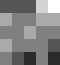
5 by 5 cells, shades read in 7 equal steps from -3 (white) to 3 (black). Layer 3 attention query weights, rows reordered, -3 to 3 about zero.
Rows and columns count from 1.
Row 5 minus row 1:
-1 0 1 2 5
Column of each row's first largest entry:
1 2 1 5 3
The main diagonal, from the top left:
1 0 -1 0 2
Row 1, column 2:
1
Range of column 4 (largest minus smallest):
2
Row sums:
-2 -3 -1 0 5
